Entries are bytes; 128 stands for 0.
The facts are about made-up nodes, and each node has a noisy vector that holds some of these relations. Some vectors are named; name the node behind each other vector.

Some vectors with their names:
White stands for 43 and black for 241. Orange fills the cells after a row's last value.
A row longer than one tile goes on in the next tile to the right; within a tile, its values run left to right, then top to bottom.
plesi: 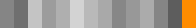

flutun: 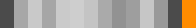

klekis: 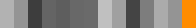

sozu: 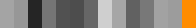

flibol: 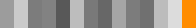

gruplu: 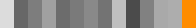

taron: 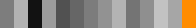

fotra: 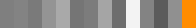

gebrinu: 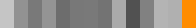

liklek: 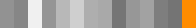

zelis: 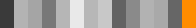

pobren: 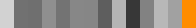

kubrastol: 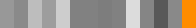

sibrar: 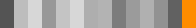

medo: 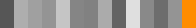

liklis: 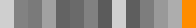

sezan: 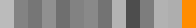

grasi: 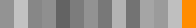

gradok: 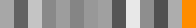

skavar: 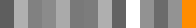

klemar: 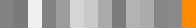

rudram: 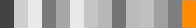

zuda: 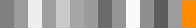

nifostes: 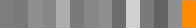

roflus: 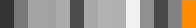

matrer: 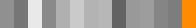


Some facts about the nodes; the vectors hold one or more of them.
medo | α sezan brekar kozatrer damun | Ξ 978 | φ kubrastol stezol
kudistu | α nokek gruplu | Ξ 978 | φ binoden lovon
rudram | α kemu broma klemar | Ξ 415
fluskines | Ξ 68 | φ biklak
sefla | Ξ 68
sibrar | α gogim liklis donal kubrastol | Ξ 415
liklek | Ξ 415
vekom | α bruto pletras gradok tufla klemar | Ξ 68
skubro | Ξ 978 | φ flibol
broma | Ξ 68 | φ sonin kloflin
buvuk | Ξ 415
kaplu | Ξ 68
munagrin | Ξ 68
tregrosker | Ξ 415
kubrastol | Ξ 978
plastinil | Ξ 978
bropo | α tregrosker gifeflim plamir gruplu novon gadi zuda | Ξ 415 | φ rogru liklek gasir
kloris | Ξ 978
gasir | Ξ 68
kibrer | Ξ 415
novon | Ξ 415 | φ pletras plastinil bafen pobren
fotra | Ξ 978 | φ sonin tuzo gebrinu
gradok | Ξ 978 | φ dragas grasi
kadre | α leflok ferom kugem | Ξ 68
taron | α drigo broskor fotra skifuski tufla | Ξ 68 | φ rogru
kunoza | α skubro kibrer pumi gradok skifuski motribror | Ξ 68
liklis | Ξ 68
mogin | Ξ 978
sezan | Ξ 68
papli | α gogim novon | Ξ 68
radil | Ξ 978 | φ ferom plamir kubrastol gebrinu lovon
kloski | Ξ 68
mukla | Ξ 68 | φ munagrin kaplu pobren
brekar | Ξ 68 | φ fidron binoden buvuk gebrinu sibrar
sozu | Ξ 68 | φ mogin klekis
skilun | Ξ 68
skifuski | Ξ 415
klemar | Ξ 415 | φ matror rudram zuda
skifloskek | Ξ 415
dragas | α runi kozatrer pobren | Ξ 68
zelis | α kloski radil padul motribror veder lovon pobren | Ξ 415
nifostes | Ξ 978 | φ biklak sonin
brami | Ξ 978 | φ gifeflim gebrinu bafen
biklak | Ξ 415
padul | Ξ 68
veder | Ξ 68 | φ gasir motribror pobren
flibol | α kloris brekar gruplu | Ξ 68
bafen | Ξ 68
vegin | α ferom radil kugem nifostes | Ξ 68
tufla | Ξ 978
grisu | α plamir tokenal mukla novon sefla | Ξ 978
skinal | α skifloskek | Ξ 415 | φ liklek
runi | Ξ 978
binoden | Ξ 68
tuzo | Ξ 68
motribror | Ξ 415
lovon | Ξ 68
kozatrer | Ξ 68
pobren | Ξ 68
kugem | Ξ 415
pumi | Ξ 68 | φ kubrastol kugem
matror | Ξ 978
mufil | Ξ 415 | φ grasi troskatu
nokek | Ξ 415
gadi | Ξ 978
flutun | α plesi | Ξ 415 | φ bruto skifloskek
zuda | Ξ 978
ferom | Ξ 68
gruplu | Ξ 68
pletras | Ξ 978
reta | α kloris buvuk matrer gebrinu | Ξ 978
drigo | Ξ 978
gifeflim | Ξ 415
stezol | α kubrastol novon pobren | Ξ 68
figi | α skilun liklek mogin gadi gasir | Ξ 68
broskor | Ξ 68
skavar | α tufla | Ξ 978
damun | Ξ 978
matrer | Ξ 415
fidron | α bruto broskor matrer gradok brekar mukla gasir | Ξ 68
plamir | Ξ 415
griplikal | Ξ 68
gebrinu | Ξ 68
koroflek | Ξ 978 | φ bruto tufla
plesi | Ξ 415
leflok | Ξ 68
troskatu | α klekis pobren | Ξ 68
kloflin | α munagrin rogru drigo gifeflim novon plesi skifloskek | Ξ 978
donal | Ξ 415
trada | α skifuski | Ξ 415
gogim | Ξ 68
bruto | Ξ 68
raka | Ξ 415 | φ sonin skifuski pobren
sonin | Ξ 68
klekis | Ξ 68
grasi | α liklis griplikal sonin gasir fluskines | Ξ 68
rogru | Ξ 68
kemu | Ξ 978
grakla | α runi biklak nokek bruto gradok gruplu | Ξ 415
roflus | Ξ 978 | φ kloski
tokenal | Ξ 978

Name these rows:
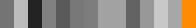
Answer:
kunoza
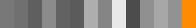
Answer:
kloski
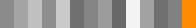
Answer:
tufla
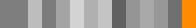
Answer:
kibrer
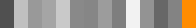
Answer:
grisu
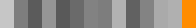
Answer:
broskor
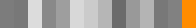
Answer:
mufil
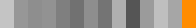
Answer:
bruto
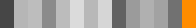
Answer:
grakla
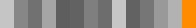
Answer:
fluskines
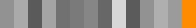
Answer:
papli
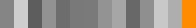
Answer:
fidron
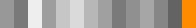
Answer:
plamir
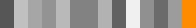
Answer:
reta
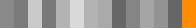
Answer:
kugem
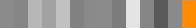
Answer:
tokenal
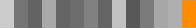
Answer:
mukla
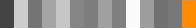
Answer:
kloflin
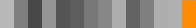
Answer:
broma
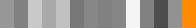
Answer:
gadi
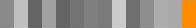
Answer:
figi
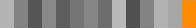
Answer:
leflok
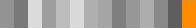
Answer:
gifeflim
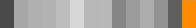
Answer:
bropo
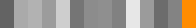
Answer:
koroflek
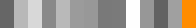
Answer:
matror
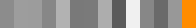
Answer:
pletras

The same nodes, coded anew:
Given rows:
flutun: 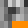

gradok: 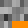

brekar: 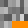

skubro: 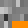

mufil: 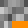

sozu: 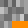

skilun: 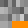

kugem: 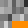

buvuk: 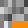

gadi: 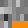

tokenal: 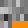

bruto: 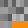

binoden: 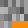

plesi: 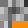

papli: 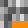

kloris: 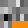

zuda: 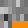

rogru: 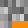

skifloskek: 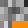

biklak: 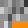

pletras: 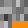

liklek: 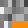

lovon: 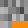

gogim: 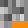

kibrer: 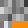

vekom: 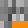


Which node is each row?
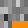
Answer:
drigo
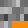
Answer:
brami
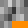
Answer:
trada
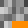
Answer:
skifuski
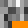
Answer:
kloflin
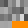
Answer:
gebrinu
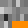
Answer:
mogin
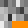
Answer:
pobren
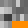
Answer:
kubrastol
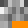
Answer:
novon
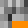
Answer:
zelis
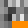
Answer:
flibol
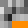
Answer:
sibrar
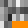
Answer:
stezol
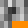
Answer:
skinal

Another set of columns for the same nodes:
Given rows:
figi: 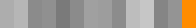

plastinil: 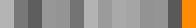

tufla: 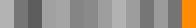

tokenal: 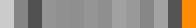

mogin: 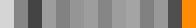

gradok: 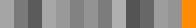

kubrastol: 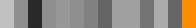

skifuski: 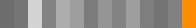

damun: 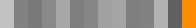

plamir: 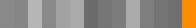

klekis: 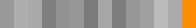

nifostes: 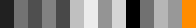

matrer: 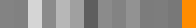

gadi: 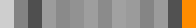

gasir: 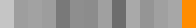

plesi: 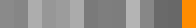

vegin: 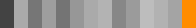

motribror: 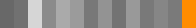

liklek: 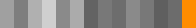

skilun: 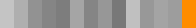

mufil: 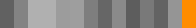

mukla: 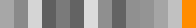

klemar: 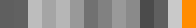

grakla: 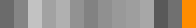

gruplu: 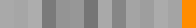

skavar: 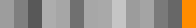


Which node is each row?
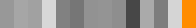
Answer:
taron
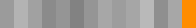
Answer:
fidron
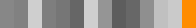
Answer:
veder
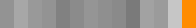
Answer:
sozu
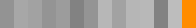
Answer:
vekom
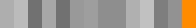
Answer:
grasi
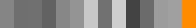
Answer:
fotra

